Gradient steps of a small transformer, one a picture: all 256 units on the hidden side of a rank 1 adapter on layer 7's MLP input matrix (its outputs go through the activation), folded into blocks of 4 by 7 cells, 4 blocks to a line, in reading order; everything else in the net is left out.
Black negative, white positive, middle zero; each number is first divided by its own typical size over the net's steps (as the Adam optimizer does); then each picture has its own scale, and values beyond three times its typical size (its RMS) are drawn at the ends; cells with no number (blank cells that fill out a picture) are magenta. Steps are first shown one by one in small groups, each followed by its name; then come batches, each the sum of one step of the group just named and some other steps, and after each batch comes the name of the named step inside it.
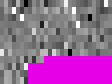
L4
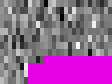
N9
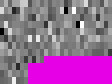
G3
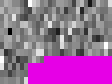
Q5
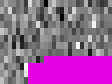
N9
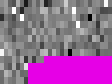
L4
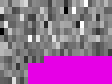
G3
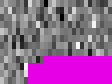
N9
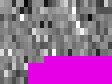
L4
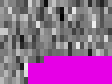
N9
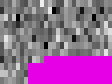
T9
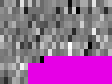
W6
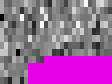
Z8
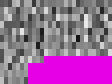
T9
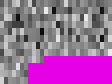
T9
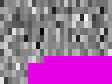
T9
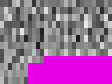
T9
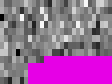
Z8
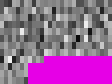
T9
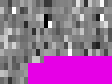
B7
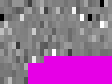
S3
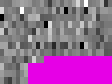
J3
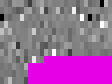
S3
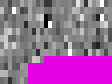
B7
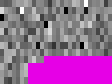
J3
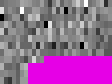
J3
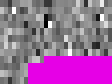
B7
